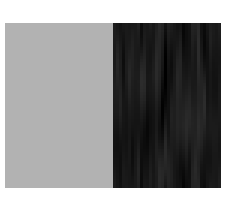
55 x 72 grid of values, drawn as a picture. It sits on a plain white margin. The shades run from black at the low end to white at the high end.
It is made of 1 by 2 panels. Panel 1,1: high, flat. Panel 1,2: very low, streaked downward, faint in contrast.
